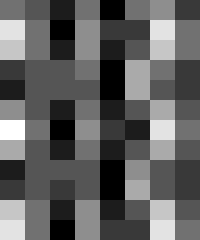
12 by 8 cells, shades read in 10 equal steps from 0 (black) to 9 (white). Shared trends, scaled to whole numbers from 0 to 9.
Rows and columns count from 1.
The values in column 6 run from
1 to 6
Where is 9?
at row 7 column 1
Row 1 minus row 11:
-3 -1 0 -1 -1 1 -2 -1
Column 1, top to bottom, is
4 8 7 2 1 5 9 6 1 2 7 8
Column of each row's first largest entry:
7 1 1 6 6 7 1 1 6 6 1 1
